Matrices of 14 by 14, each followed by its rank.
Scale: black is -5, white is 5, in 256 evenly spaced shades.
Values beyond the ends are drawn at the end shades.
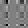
one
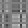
one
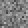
full rank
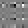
one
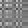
one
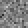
full rank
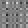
one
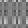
one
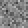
full rank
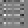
one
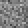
full rank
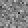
full rank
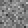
full rank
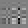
one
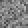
full rank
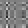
one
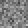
full rank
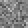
full rank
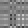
one
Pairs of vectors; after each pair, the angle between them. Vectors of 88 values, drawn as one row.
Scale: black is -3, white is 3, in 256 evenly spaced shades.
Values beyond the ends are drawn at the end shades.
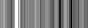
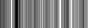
nearly opposite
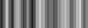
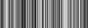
partly aligned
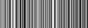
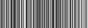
nearly opposite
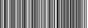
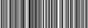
orthogonal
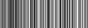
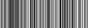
nearly parallel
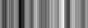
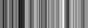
nearly parallel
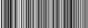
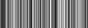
orthogonal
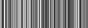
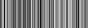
nearly opposite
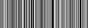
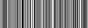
nearly opposite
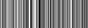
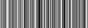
partly aligned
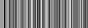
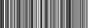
nearly opposite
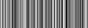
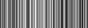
partly aligned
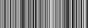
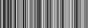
orthogonal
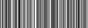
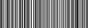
orthogonal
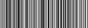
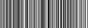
nearly parallel
